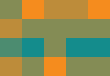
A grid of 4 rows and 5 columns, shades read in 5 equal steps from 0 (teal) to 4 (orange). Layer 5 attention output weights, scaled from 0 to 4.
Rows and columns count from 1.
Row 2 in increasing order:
2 2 2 2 3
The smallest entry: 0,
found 3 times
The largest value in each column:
3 4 4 3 4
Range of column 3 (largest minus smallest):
2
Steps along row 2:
down same same same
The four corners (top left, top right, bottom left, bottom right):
2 4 3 2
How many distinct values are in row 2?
2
